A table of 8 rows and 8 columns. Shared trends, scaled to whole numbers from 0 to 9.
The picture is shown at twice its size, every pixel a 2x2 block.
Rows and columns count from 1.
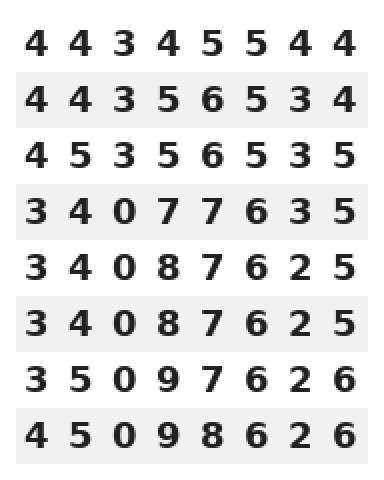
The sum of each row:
33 34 36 35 35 35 38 40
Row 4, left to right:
3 4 0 7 7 6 3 5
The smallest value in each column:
3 4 0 4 5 5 2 4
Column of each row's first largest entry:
5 5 5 4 4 4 4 4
